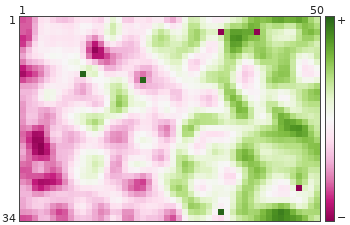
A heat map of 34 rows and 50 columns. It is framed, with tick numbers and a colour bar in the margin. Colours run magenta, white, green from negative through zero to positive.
Lone odd cells: 6, 3 higher and 3 lower than their neighbours. Slope: up to the right. Odd rows or columns: none. Grain: blotchy. Histogram: bell-shaped.
